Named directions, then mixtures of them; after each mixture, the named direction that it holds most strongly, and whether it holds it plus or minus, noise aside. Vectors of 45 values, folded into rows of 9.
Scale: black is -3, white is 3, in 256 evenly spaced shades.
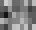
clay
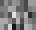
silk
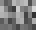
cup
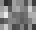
clay, minus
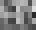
cup, plus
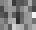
cup, minus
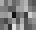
silk, minus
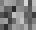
clay, plus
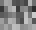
cup, minus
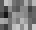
clay, plus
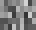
silk, minus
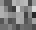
cup, plus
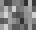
clay, minus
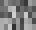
silk, plus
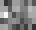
clay, minus
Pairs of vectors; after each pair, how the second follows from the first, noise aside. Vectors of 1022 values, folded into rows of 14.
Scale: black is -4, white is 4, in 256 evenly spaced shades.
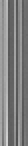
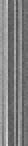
copied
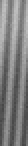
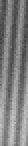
reversed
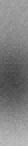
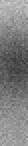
reversed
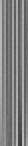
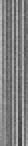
copied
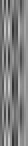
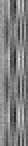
reversed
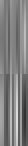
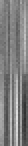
copied
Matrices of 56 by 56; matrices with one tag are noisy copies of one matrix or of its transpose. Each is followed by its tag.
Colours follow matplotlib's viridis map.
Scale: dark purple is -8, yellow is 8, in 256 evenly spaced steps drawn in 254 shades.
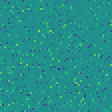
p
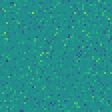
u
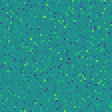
p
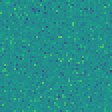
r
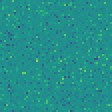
r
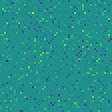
u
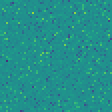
u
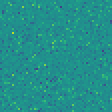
u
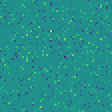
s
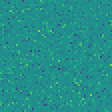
p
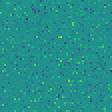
r
